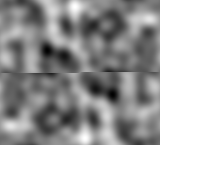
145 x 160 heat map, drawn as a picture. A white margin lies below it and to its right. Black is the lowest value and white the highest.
Histogram: bell-shaped. Symmetry: a half turn. Average level on the scale: 50%. Slope: none.
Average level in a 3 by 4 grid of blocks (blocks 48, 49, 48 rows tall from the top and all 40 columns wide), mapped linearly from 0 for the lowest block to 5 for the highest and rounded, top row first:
2 5 1 3
2 0 0 2
3 1 5 2
